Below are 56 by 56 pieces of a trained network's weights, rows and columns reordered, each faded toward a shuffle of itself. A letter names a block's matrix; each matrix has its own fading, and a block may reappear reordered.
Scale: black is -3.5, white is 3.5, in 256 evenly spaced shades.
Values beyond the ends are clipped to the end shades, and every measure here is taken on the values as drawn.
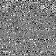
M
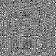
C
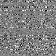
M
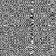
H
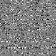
M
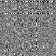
H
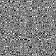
M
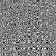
C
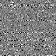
M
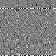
H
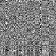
H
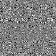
M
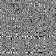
C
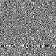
C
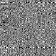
C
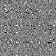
C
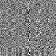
H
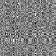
H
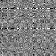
H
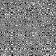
M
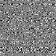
M
